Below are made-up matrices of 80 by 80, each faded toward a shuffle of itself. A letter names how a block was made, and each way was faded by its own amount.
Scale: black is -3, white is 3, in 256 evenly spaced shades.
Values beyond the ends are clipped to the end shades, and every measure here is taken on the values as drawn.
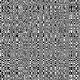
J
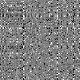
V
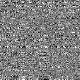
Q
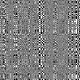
J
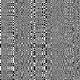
J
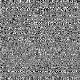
Q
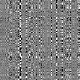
J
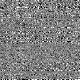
Q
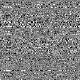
Q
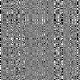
J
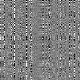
J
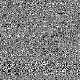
Q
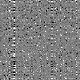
V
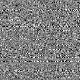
Q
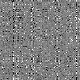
V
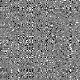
V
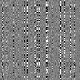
J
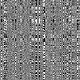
J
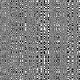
J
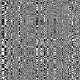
J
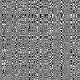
J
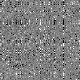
V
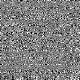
Q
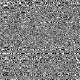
Q
